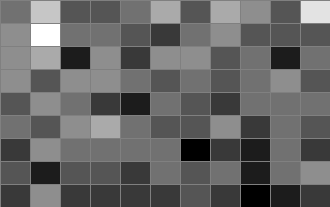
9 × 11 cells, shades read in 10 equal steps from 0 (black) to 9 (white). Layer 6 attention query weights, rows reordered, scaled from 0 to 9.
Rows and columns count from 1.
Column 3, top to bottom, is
3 4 1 5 4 5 4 3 2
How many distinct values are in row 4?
3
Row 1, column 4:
3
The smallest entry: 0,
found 2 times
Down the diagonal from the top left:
4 9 1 5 1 3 0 4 0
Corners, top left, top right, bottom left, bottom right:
4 8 2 2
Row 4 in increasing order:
3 3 3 3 4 4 4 5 5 5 5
